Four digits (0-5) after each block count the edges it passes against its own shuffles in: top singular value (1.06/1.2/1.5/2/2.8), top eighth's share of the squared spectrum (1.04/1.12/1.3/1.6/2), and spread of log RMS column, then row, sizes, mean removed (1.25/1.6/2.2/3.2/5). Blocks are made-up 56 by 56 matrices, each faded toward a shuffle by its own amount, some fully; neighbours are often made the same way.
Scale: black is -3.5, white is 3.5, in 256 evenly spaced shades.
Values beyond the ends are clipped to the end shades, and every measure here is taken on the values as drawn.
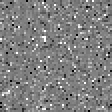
0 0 0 0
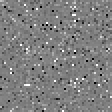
1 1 0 0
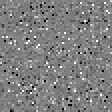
1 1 0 0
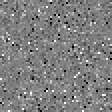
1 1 0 0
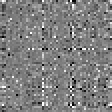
4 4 3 3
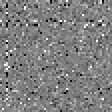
3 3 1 1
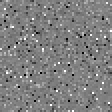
0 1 0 0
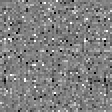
3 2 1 1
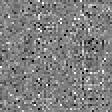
3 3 2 1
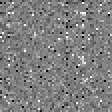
3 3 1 1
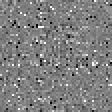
3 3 1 1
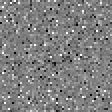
1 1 0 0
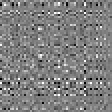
5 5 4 4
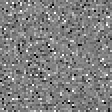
1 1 0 0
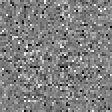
3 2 1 1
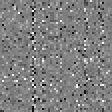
4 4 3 1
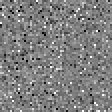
1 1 0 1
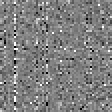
4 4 3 1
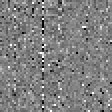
3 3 2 0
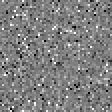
1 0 0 0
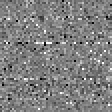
2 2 0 2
